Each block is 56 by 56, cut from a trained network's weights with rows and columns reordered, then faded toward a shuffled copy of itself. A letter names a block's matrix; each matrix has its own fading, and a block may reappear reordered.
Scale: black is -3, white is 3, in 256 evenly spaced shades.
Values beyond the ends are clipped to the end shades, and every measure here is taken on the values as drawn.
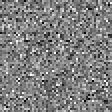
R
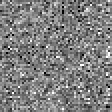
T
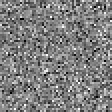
R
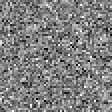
R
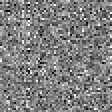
T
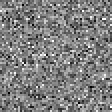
R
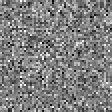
T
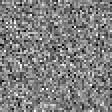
R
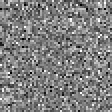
T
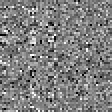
T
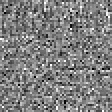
T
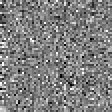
T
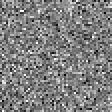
R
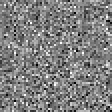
T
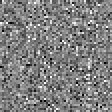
T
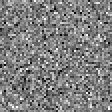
R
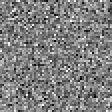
R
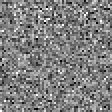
R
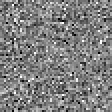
T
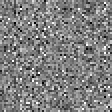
T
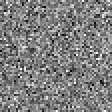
R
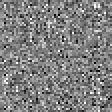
T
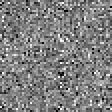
T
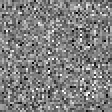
T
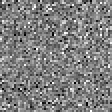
T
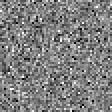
R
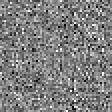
T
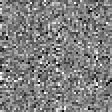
T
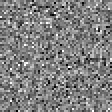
R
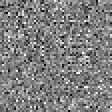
T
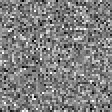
R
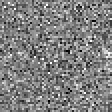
R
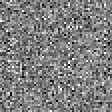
T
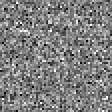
R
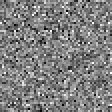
R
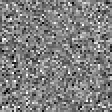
T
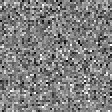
R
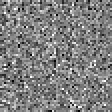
T
